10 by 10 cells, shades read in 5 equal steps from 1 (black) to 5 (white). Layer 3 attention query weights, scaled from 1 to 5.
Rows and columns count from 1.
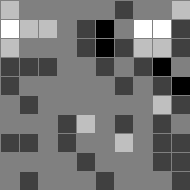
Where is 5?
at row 2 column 1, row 2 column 8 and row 2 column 9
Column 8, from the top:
3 5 4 2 3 3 3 3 3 3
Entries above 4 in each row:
0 3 0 0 0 0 0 0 0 0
